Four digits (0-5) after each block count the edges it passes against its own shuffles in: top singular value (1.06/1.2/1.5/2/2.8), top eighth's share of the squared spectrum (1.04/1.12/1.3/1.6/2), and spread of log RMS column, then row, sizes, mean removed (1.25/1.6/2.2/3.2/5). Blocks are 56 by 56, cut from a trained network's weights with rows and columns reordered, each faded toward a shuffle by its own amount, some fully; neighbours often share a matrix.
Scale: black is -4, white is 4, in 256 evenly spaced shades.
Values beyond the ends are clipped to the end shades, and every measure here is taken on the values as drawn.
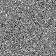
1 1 0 0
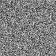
0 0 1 0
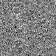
2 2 1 0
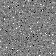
0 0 0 0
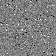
0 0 0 0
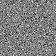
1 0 0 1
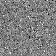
2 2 0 0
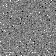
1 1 0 0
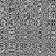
4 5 3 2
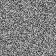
1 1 0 0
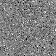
0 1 0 0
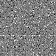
1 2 1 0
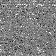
1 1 0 0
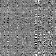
3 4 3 1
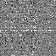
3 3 2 1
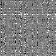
3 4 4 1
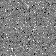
0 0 0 0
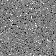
0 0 0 0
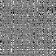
3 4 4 1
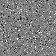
0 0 0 0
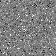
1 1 0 0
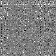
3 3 2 1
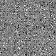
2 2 2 0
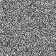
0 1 0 0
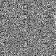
3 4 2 1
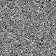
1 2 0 0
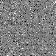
1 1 1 0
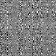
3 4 3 1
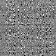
2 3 3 0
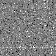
1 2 1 0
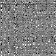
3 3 3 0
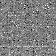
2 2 1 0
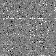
2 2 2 0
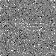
1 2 1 0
